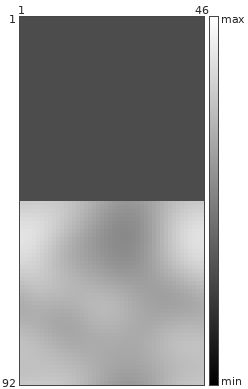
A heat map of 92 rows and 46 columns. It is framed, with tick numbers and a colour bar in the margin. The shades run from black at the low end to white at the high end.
It is made of 2 by 1 panels. Panel 1,1: low, flat. Panel 2,1: high, smooth.
